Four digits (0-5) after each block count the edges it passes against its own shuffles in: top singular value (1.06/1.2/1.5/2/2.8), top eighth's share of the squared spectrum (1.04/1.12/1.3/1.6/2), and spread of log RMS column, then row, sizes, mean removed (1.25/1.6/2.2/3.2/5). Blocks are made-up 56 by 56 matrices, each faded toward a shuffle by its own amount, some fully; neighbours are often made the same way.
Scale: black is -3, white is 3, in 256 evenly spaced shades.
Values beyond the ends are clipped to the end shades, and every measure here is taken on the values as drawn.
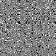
3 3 2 1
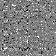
3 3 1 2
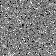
0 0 0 0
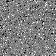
2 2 0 0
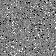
0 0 0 0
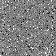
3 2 1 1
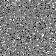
0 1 0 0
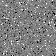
0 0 0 0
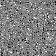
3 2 0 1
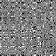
4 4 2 2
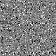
3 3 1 1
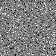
1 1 0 0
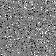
2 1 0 0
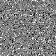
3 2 0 1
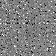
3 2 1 0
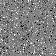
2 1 0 0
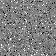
1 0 0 0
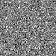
3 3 1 0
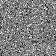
1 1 0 0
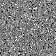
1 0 0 0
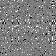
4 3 1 1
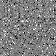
3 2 0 1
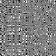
4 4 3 2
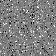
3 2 1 0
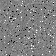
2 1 0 0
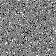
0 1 0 0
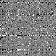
4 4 1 2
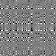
5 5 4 4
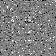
3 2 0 1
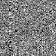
3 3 2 2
